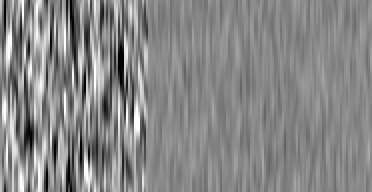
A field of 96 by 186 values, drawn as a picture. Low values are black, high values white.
Grain: streaks running down. Slope: none. Average level on the scale: 50%. Histogram: heavy tails on both sides. Seam: vertical, 40% of the way across, the right part calmer.
